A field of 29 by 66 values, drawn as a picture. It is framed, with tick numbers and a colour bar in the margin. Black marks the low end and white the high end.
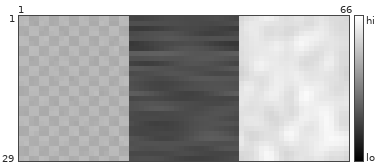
The table splits into one row of 3 panels. Panel 1,1: high, checkered, faint in contrast. Panel 1,2: low, streaked across, faint in contrast. Panel 1,3: very high, blotchy, faint in contrast.
